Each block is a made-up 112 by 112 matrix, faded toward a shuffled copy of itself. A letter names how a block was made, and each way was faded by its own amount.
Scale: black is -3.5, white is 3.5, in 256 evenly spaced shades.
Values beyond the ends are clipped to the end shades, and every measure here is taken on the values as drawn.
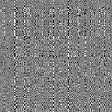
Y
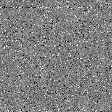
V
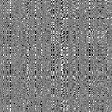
Y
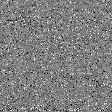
V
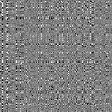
Y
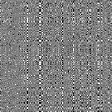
Y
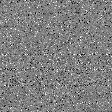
V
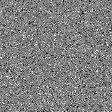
V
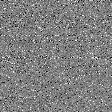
V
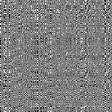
Y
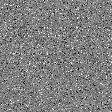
V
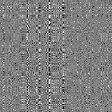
Y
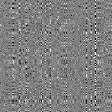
Y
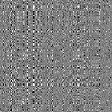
Y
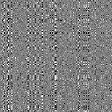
Y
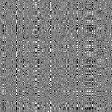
Y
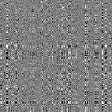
Y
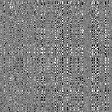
Y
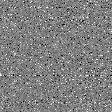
V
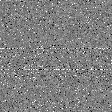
V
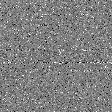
V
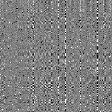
Y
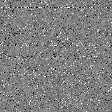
V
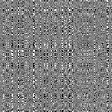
Y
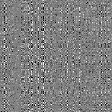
Y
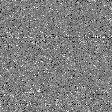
V
